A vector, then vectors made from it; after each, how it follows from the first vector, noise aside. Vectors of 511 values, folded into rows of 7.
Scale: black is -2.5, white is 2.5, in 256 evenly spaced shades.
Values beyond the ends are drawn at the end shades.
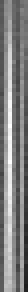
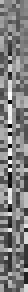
sign-scrambled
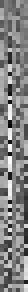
sign-scrambled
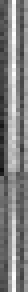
wrapped around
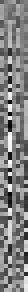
sign-scrambled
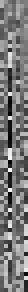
sign-scrambled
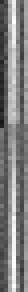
wrapped around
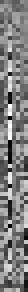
sign-scrambled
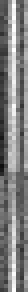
wrapped around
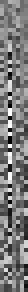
sign-scrambled
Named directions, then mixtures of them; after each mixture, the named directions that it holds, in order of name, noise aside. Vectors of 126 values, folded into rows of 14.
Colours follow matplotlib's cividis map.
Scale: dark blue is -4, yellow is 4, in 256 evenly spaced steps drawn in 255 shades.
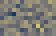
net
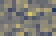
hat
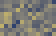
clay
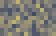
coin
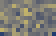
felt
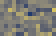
hat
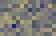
clay, coin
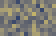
coin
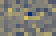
hat, net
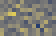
net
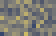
coin, felt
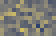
net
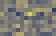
felt, hat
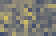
clay, felt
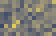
clay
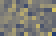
felt, hat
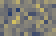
clay, coin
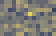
hat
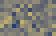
clay, net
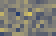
felt, hat
